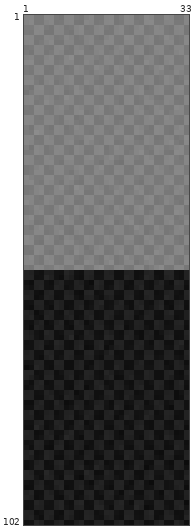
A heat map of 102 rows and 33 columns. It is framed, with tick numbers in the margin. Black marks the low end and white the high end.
It is made of 2 by 1 panels. Panel 1,1: middling, checkered, faint in contrast. Panel 2,1: very low, checkered, faint in contrast.
